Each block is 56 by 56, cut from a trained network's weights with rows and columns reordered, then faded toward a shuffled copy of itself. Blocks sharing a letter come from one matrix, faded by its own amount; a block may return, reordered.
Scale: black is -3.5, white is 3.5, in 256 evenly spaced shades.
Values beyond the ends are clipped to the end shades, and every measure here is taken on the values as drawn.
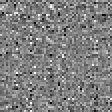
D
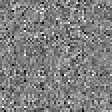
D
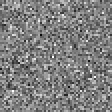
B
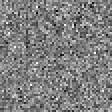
B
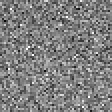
B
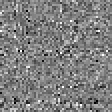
D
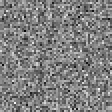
B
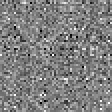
D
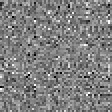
D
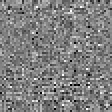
D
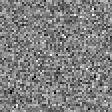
B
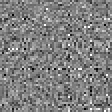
D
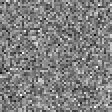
B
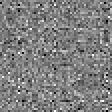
D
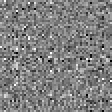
D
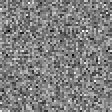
B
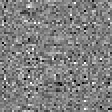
D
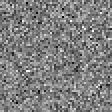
B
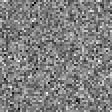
B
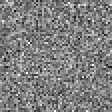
B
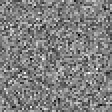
B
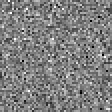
B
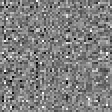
D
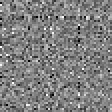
D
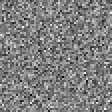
B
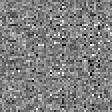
D
